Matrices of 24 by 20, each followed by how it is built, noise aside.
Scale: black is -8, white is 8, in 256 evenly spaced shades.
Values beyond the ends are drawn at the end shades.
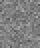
noise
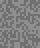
noise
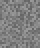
noise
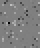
sparse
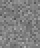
noise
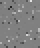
sparse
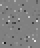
sparse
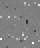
sparse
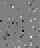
sparse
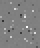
sparse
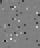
sparse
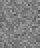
noise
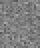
noise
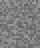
noise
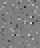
sparse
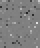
sparse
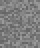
noise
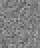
noise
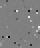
sparse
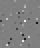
sparse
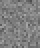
noise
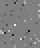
sparse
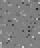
sparse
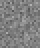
noise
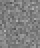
noise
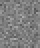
noise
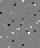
sparse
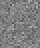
noise
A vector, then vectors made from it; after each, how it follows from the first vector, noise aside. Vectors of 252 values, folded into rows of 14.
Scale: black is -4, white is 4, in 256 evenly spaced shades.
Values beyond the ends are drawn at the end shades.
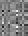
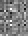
reversed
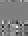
partly zeroed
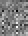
sign-scrambled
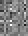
reversed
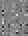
partly zeroed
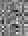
negated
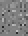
partly zeroed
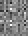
reversed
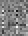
sign-scrambled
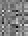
negated
